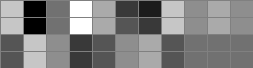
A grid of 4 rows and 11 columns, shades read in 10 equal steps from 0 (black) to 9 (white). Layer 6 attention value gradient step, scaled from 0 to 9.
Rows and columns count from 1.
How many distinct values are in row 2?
8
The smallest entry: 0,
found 2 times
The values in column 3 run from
4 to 5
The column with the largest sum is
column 4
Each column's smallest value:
3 0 4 2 3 2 1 3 4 4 4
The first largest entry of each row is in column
4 4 2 2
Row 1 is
7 0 4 9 6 2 1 7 5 6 5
